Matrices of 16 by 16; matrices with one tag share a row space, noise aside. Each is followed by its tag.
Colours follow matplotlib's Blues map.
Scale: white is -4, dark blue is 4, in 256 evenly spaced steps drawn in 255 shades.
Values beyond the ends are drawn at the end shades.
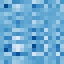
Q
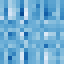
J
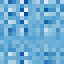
J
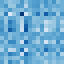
J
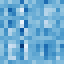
J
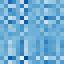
J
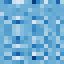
Q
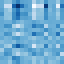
Q
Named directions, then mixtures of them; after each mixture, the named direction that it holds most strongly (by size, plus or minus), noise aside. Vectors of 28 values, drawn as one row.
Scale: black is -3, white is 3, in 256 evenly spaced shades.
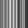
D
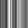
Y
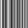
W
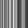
D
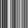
Y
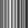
D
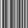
W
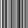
W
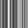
Y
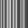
D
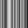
D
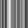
D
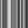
D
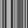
W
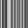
W
